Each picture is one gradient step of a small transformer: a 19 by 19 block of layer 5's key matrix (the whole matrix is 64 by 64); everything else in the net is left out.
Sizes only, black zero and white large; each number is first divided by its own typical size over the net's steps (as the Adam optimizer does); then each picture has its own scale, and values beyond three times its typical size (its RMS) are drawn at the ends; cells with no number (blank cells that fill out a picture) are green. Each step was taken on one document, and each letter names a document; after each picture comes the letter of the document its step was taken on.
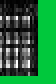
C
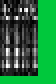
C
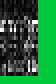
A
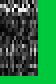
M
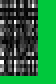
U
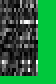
A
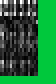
U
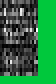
M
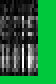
C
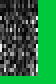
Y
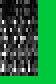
Y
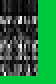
Y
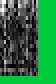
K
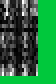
K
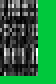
K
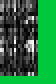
Y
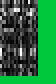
C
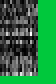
M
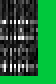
Y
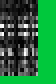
K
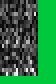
M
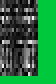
C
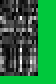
C
